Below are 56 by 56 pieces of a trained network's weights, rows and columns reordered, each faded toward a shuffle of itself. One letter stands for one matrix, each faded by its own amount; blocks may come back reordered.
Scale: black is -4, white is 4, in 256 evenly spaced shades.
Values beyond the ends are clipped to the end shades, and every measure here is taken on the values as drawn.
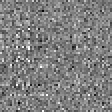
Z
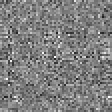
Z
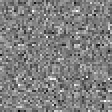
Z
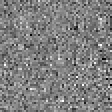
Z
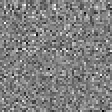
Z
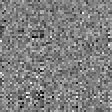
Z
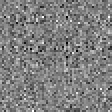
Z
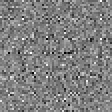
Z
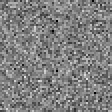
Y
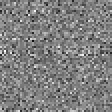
Z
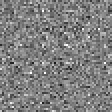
Z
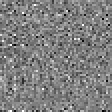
Z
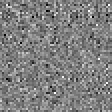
Z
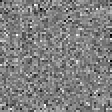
Z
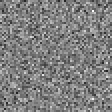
Y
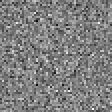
Y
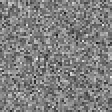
Y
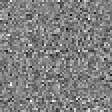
Z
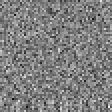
Y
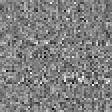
Z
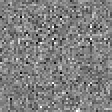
Z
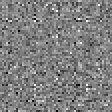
Z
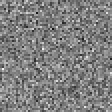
Y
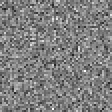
Y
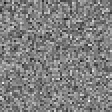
Y
